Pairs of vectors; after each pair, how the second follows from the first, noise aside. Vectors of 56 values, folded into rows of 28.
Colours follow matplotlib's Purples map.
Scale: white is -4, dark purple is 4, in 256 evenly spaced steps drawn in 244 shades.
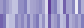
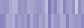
shrunk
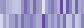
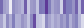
shuffled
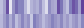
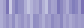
shrunk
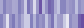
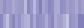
shrunk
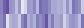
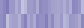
shrunk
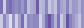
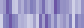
shuffled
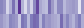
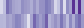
shuffled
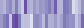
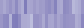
shrunk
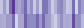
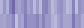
shrunk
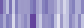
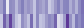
shuffled
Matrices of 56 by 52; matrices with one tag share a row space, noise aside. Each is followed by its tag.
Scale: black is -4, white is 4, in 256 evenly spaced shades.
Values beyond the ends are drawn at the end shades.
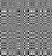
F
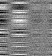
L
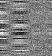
L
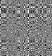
F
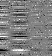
L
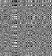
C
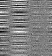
L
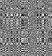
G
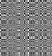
F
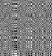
C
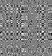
G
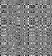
F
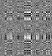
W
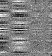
L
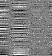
L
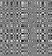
G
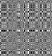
F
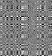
G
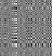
C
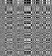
W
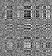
W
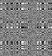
G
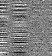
L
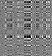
W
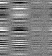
L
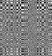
G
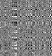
C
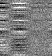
L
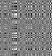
C
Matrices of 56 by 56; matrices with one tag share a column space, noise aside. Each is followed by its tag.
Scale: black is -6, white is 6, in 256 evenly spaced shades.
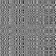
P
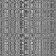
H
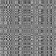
P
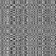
P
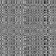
P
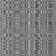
H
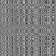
P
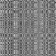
H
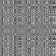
P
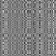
H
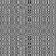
P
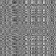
P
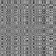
P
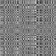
P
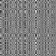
H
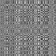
P
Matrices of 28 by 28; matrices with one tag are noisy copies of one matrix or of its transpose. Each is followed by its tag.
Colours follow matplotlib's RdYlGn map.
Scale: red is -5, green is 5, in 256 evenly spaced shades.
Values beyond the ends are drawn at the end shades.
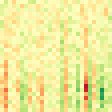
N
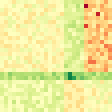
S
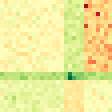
S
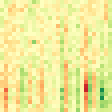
N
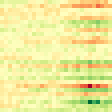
N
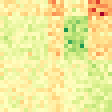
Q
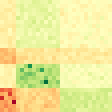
Q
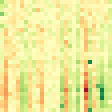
N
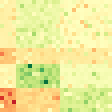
Q
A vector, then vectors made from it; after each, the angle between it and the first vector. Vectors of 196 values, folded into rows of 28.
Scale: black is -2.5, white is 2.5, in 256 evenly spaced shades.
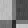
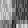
nearly parallel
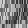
partly aligned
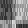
nearly opposite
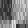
nearly opposite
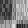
nearly opposite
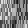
partly aligned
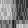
nearly parallel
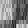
nearly parallel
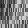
partly opposed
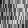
partly opposed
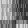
nearly parallel
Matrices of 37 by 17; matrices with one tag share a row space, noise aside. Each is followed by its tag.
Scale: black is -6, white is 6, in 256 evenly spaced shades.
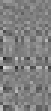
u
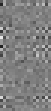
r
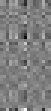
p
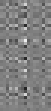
p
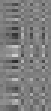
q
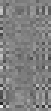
r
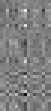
p
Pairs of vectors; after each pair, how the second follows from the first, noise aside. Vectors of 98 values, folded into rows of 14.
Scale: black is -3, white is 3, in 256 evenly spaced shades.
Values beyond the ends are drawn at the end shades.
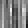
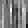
copied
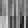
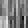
copied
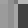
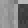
copied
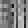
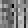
copied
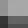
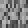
shuffled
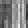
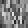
shuffled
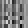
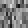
shuffled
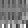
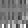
copied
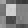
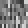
shuffled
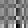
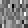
shuffled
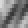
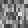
shuffled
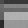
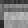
copied
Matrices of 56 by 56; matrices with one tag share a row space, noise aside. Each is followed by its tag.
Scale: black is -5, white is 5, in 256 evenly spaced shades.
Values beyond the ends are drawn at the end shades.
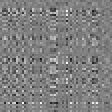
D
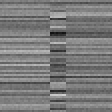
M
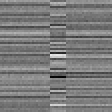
M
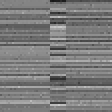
M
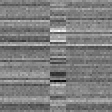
M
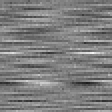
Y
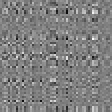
D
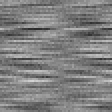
Y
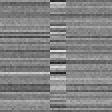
M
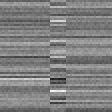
M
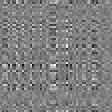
D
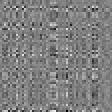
D
